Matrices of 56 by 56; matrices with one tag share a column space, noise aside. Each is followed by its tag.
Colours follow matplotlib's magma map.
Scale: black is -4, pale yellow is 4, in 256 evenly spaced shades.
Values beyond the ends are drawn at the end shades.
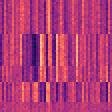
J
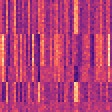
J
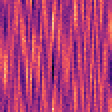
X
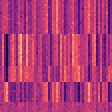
J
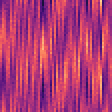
X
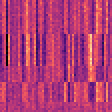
J
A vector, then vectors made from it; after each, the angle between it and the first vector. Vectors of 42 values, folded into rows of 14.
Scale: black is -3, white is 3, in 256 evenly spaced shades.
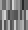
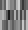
partly aligned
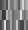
partly opposed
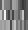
partly aligned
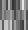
partly opposed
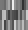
nearly parallel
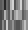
orthogonal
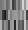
nearly opposite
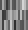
nearly opposite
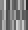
orthogonal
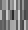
orthogonal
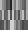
orthogonal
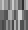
orthogonal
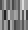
nearly opposite
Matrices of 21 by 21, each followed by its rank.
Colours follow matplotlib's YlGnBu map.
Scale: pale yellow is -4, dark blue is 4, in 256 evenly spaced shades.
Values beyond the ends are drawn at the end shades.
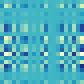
one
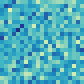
full rank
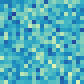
full rank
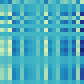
one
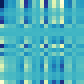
one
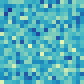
full rank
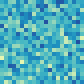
full rank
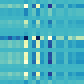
one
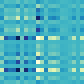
one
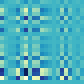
one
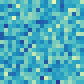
full rank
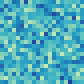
full rank
